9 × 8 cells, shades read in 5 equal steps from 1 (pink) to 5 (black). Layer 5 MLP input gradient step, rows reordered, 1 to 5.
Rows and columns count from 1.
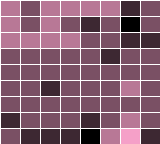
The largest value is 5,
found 2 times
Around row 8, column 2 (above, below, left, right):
3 4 4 3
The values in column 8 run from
3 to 4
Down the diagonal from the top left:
2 3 2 3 3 3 3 3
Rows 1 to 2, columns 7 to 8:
4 3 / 5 3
